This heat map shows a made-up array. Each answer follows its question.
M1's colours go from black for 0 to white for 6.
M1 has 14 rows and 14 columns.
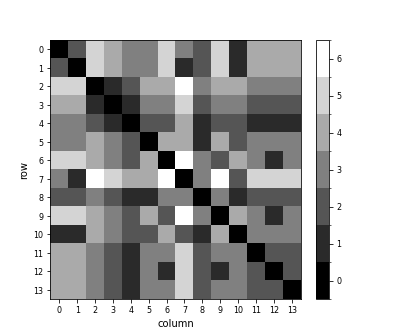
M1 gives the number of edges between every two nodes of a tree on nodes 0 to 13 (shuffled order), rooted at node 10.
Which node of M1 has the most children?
4
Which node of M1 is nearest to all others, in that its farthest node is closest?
8
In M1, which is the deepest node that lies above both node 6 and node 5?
8
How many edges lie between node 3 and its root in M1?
3
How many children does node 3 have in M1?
1
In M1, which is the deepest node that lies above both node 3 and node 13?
4
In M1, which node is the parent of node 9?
12
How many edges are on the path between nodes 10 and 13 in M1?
3
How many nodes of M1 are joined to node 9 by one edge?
1
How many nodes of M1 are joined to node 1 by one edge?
2
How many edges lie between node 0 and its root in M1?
1
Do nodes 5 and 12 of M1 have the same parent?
no
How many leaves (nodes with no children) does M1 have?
8
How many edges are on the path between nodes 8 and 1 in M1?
2
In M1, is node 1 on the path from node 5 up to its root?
no
